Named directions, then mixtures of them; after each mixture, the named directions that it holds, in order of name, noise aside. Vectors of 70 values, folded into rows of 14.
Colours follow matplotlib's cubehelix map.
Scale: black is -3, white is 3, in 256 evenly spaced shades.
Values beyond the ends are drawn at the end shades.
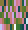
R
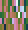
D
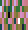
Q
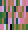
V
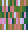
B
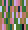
Q, R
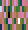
Q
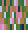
Q, R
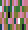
Q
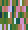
Q, V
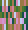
B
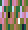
Q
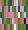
D, R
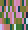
R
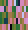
B, V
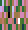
Q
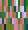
D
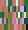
B, D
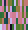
R, V
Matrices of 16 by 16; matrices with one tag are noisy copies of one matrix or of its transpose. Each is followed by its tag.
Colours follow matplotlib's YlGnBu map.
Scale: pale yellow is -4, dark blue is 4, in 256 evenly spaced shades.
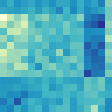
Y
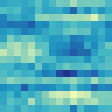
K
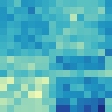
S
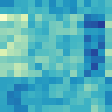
Y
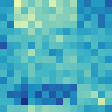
Y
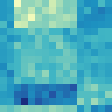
Y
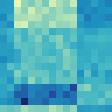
Y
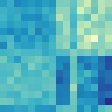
S
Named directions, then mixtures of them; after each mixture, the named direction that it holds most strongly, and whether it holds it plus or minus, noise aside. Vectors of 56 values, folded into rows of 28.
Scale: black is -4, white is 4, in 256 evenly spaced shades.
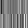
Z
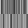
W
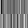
Z, plus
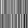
Z, minus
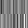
Z, plus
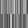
W, minus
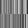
W, minus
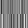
Z, plus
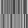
W, plus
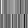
Z, minus
